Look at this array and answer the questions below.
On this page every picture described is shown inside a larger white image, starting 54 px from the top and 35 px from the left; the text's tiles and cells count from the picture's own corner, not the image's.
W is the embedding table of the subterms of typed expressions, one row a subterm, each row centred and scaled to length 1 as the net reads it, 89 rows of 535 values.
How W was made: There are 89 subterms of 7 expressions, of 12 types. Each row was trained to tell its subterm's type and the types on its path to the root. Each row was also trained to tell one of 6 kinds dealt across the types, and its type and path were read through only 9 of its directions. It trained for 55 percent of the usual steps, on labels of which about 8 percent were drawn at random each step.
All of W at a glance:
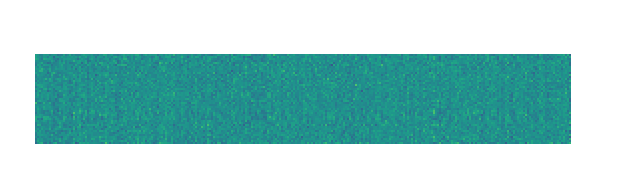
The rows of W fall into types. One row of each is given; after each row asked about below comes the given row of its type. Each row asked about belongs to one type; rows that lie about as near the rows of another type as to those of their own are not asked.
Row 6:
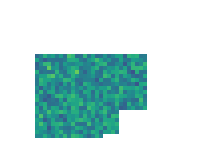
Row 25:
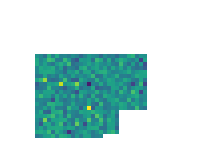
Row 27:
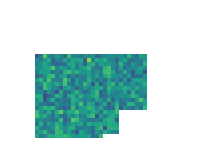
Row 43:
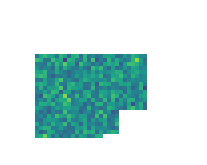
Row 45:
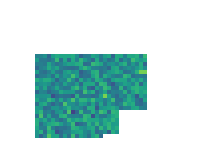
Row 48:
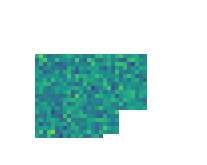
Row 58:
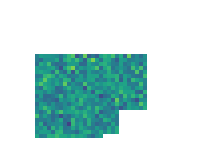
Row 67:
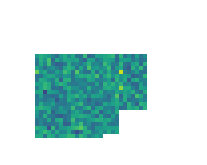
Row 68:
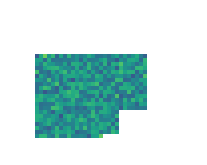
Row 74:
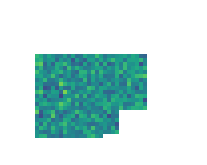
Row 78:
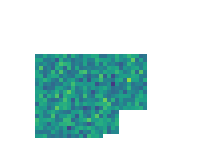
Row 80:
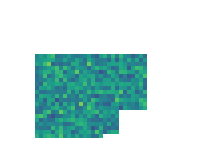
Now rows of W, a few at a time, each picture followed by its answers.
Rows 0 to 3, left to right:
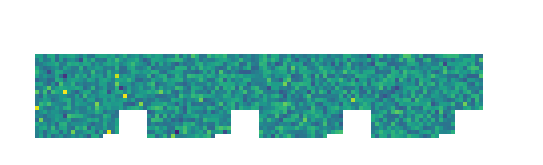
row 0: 43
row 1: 67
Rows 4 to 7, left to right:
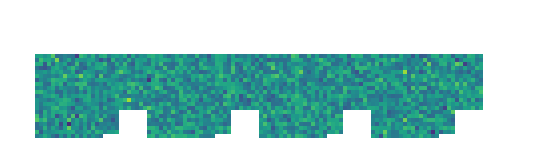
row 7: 67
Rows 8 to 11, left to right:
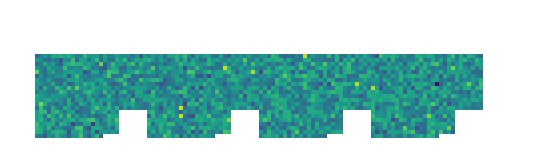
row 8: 45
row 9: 45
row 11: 68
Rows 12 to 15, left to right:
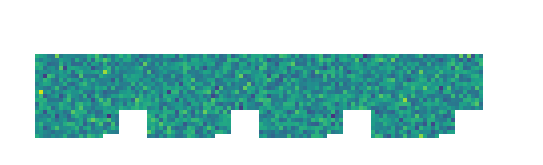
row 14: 78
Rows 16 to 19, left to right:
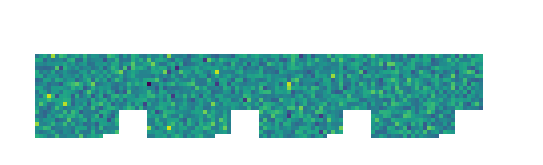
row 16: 78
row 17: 25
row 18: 43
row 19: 74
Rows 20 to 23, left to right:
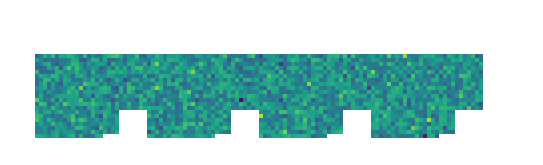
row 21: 67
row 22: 58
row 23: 78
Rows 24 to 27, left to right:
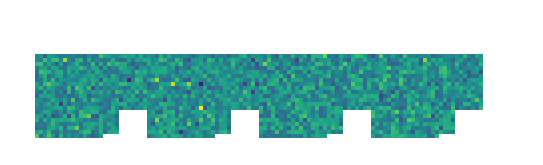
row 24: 80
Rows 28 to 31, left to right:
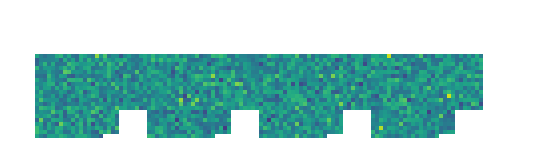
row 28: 27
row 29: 67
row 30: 43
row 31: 74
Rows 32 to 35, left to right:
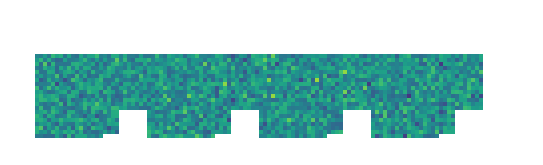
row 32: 68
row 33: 27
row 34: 74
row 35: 58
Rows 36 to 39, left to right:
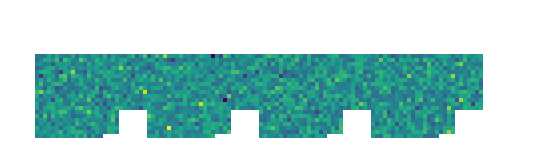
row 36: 25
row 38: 43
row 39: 58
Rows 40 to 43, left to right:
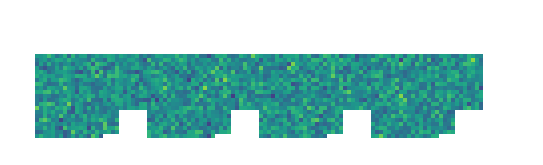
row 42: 58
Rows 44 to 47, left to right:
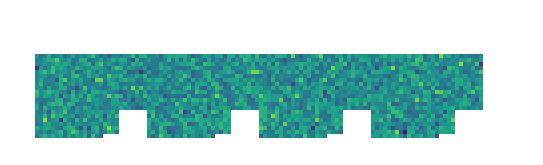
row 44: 25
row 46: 68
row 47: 45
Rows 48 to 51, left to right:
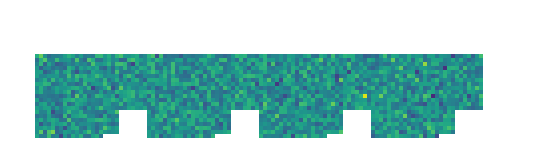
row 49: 74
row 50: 48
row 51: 25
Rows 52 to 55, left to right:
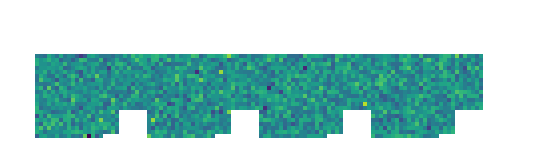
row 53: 48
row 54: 68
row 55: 58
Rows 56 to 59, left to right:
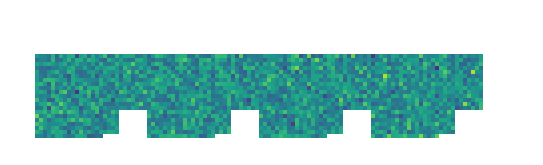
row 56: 6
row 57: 58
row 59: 27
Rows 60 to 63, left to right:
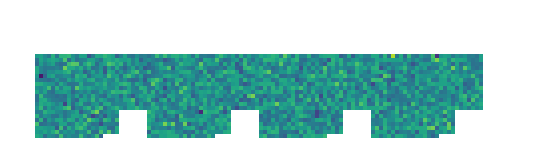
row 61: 45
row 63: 67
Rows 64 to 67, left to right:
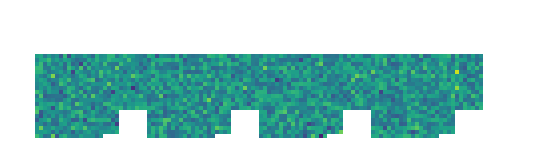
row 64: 67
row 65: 67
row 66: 68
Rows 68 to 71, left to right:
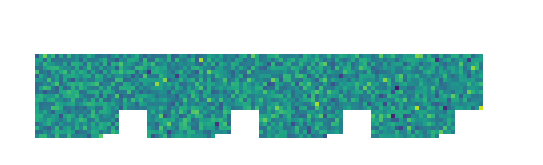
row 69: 27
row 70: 6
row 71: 6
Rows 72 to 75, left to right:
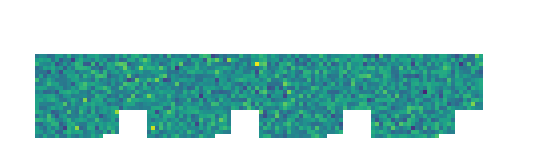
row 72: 68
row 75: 27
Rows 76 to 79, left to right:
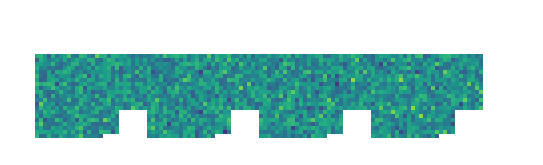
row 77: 45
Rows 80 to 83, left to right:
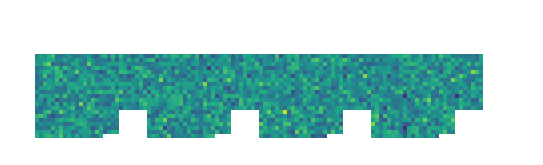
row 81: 78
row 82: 58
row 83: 45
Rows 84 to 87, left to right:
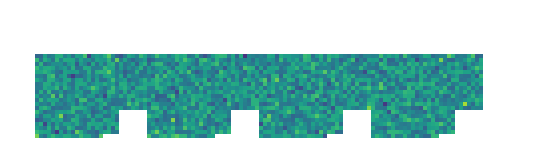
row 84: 27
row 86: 27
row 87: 68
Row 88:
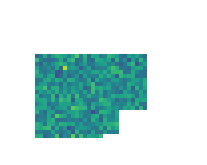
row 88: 78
